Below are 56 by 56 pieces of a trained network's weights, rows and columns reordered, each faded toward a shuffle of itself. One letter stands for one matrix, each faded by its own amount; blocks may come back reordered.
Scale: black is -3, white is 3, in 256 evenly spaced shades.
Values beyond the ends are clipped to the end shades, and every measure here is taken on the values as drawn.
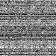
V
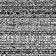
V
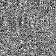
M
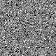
M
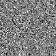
M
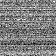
V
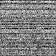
V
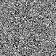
M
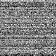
V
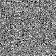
M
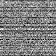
V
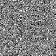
M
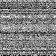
V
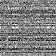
V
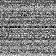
V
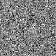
M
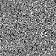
M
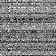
V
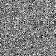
M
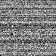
V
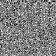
M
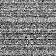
V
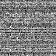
V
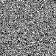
M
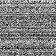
V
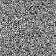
M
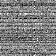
V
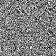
M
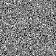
M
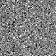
M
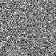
M
